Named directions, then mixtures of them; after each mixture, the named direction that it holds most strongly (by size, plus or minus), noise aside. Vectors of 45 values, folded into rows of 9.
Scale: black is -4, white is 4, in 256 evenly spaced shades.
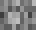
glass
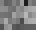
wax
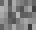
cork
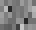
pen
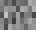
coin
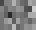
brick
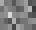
brick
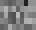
coin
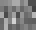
coin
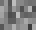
cork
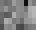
wax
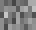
coin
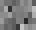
pen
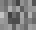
glass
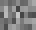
coin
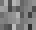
glass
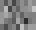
pen
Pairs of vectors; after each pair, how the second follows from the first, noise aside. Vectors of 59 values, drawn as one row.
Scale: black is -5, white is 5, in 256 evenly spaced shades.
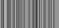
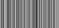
copied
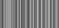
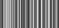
scaled up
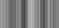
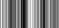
scaled up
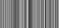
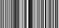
scaled up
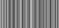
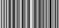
scaled up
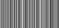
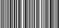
scaled up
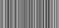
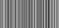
copied
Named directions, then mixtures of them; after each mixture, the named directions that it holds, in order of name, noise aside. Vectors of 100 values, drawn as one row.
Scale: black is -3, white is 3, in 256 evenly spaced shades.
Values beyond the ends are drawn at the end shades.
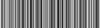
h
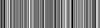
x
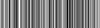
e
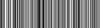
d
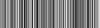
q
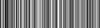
d, h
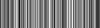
e, x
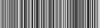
e, q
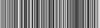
e, q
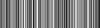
q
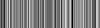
x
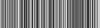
e, q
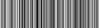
h, q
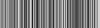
e, q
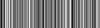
d, x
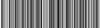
e, h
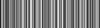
h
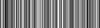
d, h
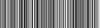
q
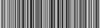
h
